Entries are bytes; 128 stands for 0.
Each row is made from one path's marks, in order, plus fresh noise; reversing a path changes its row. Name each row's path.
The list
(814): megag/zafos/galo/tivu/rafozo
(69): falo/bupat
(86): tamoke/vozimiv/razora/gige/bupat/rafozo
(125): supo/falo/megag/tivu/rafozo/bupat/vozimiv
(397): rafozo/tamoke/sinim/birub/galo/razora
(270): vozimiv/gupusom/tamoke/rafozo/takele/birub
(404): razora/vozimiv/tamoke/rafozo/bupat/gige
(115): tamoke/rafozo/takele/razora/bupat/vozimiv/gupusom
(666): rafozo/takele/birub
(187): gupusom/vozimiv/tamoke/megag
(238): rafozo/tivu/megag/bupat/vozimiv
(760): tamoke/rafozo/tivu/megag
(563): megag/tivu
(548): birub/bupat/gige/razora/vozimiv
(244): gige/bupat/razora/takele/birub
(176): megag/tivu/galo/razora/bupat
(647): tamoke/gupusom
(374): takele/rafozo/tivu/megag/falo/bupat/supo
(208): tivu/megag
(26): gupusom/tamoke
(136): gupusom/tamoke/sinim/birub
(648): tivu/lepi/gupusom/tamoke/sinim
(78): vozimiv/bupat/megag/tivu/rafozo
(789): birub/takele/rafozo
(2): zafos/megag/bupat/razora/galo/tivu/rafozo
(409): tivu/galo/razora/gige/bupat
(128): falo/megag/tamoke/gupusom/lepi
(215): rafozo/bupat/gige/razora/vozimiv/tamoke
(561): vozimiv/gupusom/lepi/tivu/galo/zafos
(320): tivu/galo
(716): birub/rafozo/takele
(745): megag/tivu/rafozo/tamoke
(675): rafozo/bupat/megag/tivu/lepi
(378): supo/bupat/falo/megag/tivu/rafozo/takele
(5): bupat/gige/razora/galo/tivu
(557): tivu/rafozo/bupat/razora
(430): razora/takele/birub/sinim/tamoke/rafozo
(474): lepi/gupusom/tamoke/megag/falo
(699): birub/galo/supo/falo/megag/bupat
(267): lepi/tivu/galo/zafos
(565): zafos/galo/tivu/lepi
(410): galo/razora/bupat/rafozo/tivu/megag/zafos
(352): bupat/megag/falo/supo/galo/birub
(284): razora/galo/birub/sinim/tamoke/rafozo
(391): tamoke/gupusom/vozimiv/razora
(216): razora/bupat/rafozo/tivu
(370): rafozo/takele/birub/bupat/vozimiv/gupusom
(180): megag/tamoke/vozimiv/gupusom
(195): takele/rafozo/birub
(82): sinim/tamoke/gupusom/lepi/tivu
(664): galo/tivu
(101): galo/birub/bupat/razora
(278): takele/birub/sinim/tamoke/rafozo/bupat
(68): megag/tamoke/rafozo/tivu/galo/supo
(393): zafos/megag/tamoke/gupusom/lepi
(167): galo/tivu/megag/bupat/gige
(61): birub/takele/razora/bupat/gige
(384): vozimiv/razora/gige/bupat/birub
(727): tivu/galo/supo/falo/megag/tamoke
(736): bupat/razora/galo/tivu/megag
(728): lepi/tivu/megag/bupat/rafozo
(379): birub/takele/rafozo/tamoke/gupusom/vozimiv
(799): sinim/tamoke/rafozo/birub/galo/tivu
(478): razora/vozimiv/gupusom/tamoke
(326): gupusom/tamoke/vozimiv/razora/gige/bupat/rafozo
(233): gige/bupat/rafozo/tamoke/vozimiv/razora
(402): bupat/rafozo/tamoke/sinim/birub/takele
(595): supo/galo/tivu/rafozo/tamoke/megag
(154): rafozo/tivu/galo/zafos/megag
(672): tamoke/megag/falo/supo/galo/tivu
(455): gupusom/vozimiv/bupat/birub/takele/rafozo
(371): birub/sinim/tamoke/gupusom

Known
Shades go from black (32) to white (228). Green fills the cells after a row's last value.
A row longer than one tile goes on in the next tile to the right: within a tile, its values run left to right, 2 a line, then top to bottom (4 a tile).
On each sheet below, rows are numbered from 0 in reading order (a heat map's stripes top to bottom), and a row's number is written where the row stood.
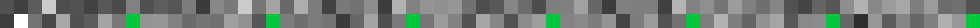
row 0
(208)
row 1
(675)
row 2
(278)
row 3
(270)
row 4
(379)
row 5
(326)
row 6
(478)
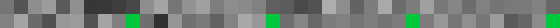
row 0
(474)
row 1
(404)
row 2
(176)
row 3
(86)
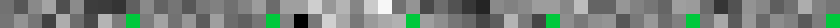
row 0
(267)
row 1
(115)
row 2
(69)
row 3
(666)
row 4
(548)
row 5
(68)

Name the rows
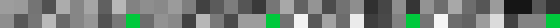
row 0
(699)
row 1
(561)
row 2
(647)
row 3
(26)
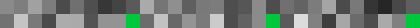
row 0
(187)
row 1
(391)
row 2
(648)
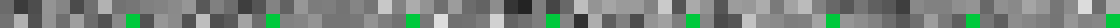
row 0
(180)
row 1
(320)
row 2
(402)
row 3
(136)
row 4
(5)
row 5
(128)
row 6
(370)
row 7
(352)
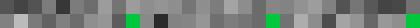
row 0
(238)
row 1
(167)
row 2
(455)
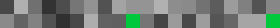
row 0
(195)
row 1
(384)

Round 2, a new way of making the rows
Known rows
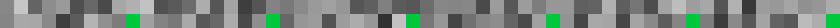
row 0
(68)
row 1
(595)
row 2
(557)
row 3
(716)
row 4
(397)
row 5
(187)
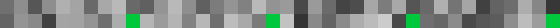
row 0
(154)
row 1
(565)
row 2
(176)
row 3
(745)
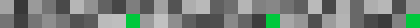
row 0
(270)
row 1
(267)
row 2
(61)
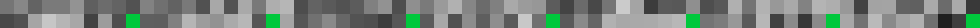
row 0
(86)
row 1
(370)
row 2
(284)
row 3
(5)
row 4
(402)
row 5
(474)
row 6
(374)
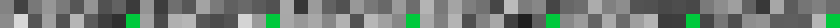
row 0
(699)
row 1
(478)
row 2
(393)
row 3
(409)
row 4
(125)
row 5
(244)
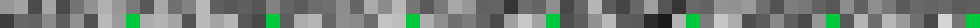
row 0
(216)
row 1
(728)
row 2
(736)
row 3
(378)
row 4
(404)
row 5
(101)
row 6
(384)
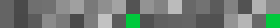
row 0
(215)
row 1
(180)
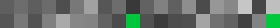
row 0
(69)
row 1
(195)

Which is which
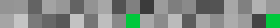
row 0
(664)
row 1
(814)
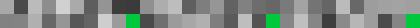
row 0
(26)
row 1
(326)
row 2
(208)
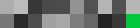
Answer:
(430)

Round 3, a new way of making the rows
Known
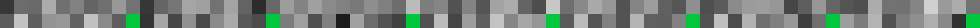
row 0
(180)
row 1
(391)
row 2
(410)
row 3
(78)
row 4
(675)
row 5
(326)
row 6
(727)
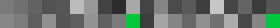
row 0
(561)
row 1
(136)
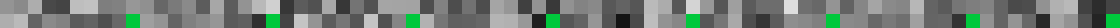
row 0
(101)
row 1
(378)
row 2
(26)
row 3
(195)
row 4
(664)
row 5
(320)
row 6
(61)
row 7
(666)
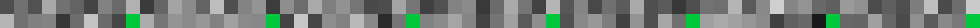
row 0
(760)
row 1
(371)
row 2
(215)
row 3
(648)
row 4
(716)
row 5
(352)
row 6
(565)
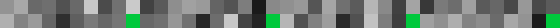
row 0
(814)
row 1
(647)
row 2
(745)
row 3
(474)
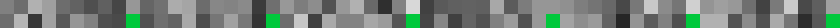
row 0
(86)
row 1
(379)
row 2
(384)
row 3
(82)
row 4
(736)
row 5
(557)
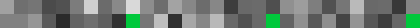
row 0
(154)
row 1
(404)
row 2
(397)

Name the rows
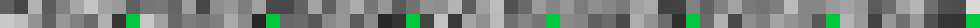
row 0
(699)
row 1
(374)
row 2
(672)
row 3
(548)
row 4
(370)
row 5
(125)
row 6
(2)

